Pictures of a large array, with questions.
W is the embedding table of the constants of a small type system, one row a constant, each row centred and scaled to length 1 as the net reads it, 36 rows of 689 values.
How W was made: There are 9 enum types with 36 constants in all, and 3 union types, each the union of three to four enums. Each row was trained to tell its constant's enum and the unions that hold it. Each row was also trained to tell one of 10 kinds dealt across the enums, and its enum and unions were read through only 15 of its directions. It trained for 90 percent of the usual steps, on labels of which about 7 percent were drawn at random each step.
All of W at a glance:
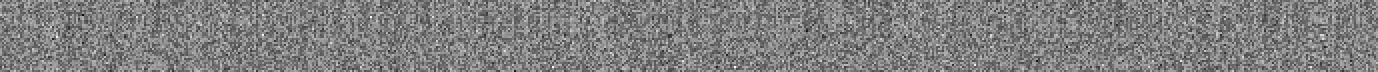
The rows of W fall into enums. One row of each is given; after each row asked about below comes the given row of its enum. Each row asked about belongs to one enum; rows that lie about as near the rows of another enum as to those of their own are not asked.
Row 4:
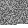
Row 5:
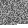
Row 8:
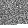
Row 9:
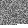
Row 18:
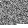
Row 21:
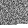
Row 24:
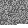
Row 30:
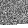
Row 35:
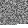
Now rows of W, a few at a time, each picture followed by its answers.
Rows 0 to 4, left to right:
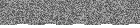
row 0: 8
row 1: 4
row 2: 18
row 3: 9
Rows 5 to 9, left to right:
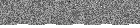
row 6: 24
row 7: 18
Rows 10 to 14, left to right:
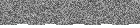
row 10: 9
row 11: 9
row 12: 4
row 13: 24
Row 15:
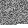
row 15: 4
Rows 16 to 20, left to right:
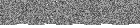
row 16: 8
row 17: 35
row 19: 30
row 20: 30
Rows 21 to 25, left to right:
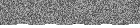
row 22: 8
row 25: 4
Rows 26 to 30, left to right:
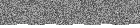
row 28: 30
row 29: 24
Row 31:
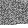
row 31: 8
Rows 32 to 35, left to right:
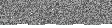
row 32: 30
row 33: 21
